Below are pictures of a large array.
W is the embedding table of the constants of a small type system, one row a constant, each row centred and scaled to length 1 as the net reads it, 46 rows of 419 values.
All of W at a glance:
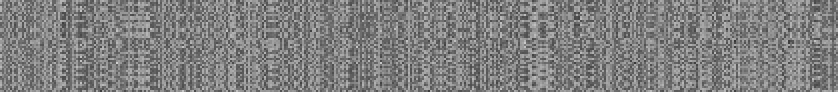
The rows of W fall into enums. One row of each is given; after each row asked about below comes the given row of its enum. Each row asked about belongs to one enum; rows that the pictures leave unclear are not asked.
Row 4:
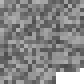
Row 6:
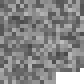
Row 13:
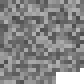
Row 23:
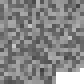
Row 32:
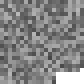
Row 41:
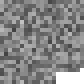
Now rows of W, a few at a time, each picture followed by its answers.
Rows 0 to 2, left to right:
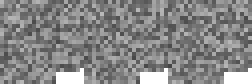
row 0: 4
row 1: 32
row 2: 13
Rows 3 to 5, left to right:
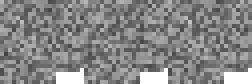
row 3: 41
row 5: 41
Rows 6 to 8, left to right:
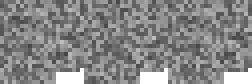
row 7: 23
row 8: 6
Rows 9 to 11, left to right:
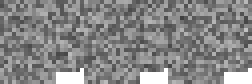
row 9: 6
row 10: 4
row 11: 13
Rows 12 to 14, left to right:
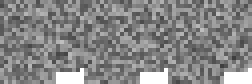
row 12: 6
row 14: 23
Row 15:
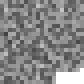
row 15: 23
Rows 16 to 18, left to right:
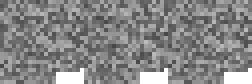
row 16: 13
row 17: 6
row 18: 13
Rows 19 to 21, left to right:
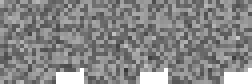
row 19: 4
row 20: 23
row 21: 23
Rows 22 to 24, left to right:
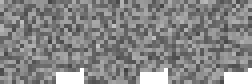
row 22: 41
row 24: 4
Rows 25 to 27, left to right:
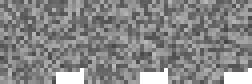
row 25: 32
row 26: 6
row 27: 4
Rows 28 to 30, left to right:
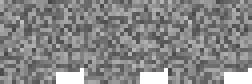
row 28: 41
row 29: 13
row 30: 41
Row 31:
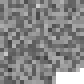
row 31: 23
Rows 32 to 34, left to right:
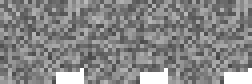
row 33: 4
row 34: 32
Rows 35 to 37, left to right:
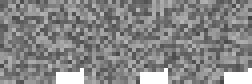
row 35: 13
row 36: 32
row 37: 4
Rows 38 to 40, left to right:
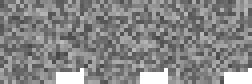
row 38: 6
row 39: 13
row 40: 32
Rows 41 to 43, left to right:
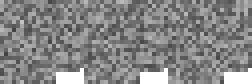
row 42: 4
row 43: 32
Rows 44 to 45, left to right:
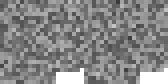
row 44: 13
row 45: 23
